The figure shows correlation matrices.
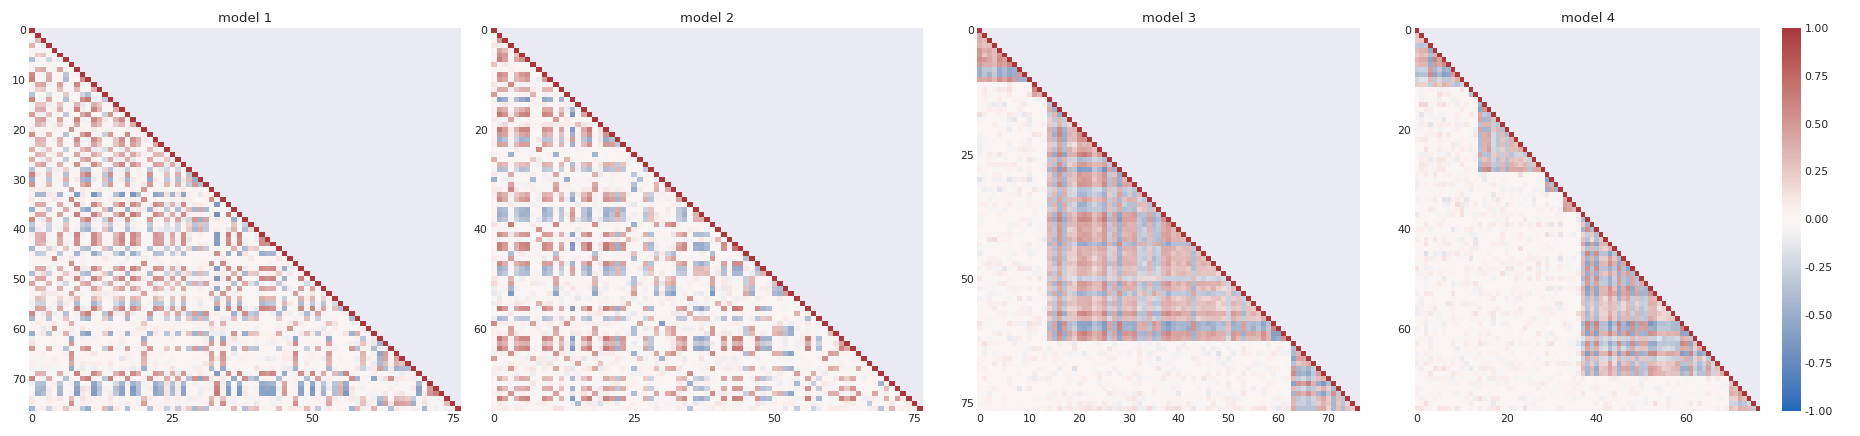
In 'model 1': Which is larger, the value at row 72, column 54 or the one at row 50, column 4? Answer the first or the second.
the second
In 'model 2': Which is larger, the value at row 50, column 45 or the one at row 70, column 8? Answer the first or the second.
the second
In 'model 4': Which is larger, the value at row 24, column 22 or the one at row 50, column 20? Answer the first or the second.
the first
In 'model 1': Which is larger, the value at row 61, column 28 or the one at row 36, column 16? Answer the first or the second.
the first
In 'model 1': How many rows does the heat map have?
77
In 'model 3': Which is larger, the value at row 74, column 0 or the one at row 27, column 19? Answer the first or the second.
the second
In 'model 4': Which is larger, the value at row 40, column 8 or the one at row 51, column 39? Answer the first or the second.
the first
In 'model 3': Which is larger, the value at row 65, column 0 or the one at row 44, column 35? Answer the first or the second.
the first
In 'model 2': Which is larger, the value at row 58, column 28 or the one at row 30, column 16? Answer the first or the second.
the first
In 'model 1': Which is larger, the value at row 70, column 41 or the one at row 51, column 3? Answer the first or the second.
the second
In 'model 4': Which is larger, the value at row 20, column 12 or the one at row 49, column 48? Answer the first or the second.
the first
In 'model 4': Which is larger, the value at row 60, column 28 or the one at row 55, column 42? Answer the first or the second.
the second
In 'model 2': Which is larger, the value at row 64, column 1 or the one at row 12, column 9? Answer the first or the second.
the first
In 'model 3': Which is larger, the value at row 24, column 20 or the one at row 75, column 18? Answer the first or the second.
the first
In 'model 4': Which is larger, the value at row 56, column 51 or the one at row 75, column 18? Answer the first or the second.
the second
